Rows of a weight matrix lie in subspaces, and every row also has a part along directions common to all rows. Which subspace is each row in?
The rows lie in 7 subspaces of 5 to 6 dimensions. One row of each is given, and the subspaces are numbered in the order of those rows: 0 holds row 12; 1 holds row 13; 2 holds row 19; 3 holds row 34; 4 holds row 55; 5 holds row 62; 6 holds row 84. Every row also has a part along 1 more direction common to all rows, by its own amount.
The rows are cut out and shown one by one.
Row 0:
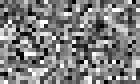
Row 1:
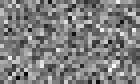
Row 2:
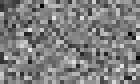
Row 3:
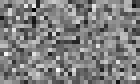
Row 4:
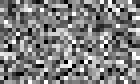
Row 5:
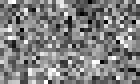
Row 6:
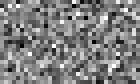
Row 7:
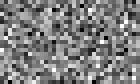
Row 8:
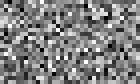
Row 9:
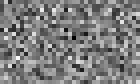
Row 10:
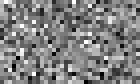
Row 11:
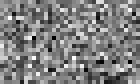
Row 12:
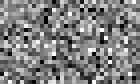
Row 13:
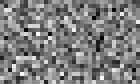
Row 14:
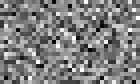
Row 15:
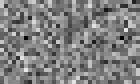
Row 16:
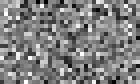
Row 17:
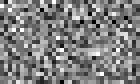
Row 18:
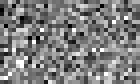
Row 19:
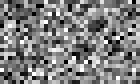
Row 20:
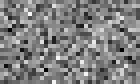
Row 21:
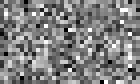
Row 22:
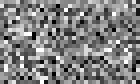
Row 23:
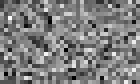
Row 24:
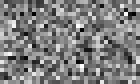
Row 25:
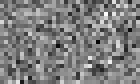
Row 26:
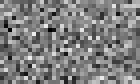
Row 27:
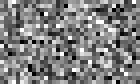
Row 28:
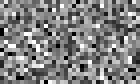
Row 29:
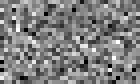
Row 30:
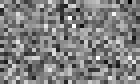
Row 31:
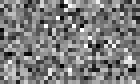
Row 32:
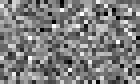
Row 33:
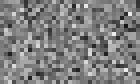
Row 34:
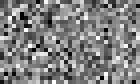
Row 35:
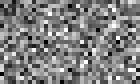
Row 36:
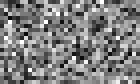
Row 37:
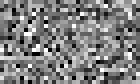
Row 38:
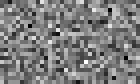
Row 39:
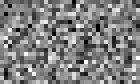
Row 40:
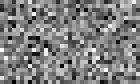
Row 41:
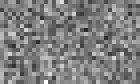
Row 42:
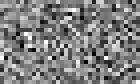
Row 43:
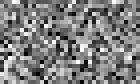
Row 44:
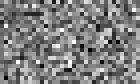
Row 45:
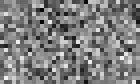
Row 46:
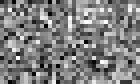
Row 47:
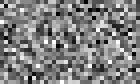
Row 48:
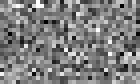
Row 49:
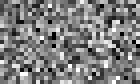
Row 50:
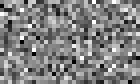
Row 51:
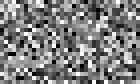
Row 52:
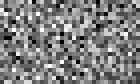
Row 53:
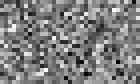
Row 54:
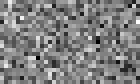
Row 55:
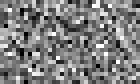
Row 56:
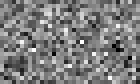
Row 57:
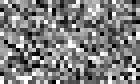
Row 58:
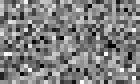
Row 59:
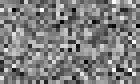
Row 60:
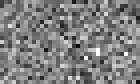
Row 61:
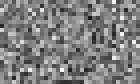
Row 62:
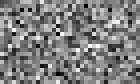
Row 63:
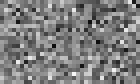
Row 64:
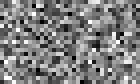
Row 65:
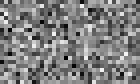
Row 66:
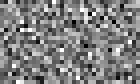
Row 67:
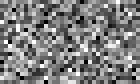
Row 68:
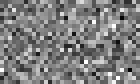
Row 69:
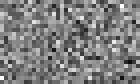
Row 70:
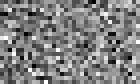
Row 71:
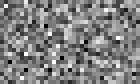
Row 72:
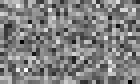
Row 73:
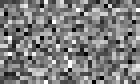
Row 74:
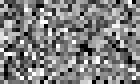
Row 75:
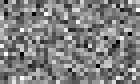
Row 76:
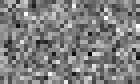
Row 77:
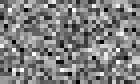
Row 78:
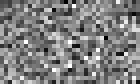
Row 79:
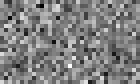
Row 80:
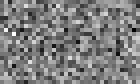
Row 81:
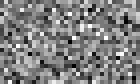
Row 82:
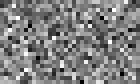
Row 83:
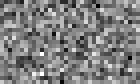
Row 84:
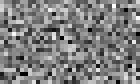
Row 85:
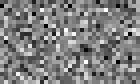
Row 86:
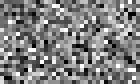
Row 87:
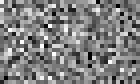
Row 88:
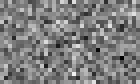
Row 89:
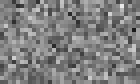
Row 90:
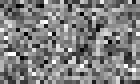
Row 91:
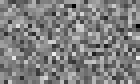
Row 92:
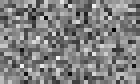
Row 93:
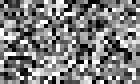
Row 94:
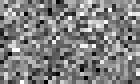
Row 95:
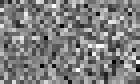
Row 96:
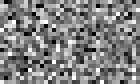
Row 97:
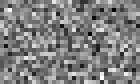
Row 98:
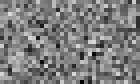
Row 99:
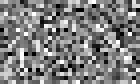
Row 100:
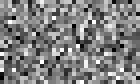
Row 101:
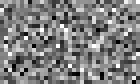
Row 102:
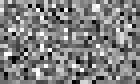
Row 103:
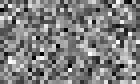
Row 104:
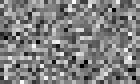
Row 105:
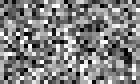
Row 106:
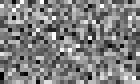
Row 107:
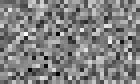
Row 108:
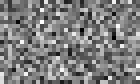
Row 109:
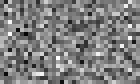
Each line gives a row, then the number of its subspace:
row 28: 2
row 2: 3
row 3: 4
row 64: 0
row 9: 4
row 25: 0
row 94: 1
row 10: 1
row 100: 6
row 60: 0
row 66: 4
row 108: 6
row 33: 5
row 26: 6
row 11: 3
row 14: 0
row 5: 1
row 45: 0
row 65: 0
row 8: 5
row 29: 6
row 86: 3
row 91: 5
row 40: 3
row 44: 0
